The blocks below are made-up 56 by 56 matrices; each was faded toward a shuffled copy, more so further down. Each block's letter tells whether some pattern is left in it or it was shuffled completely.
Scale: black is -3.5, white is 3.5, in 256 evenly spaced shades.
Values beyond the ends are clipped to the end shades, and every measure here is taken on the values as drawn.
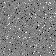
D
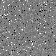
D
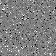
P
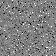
D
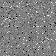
P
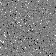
D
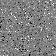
D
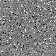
P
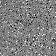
D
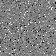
D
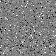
P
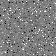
D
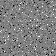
D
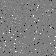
D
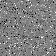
P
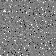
P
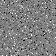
D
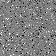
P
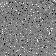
P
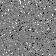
D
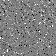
P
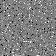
P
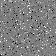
D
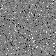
D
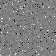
P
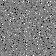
D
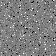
D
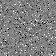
D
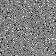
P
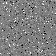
D
